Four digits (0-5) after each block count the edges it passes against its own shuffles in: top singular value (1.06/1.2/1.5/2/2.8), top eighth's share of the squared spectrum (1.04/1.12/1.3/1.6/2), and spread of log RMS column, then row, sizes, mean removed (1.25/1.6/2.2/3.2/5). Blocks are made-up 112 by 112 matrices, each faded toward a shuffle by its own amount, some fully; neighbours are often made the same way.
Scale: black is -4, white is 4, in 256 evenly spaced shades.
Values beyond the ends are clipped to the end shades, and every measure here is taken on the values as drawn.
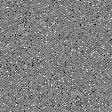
0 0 0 0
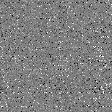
2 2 1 2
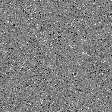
0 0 0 0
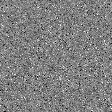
0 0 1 1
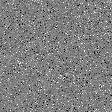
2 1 0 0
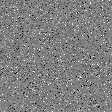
0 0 0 0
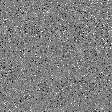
3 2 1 0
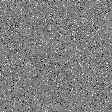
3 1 0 0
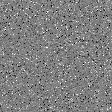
2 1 0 0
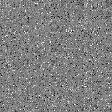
4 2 1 1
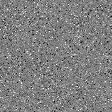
3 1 0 0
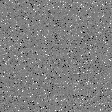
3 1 0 0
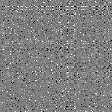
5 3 2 2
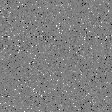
3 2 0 0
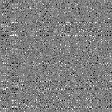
5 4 2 3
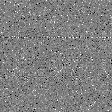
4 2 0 1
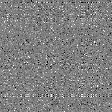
4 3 2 2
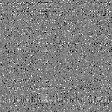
4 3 2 2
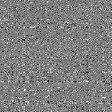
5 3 2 3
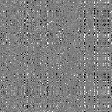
5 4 3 3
